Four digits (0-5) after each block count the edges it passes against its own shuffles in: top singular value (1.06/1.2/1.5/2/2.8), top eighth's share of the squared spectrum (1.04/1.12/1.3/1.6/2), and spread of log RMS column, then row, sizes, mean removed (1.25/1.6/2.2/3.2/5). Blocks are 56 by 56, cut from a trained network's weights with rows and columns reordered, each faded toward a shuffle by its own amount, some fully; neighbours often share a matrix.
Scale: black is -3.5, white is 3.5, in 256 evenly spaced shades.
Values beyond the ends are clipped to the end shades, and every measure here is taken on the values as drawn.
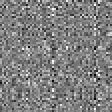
4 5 3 3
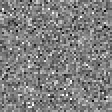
1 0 0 0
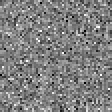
2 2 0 1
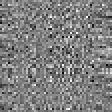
4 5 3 3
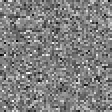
3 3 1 2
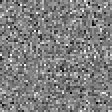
1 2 0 0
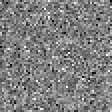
1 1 0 0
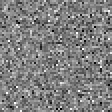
1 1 0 0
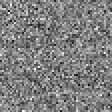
1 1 0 0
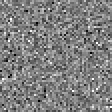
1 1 0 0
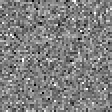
0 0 0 0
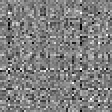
4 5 2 3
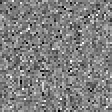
2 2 1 0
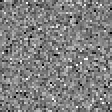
0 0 0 0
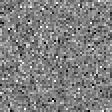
0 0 0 0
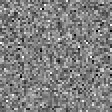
3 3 1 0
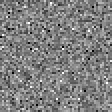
1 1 0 0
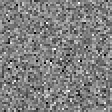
2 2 0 0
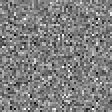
3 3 2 1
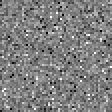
0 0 0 0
